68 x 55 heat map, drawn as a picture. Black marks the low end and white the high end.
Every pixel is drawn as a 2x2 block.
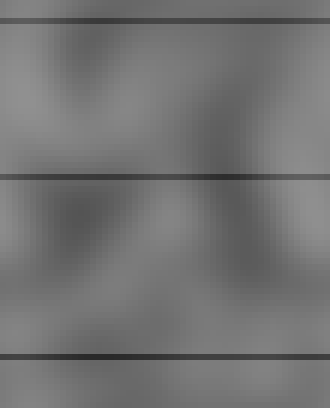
The values are skewed, with a long tail toward low values. There is no overall slope. The top left is the ninth with the highest average. Rows 4, 30 and 60 differ from the rows beside them.
